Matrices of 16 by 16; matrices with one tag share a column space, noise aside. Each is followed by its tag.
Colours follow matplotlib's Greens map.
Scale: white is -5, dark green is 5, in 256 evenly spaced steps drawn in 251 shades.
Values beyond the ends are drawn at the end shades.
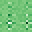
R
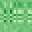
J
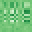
J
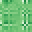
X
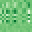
J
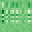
J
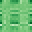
X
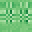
J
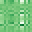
X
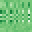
J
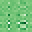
R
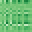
X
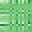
X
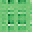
X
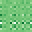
R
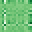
X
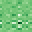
R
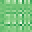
X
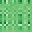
X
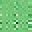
R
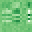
J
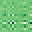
R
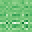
R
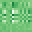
J
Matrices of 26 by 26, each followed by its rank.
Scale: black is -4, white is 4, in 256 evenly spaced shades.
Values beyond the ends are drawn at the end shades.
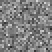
full rank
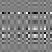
one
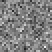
full rank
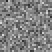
full rank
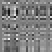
two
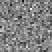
full rank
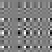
one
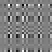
one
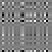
one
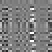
two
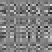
two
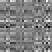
two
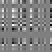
one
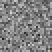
full rank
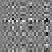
two
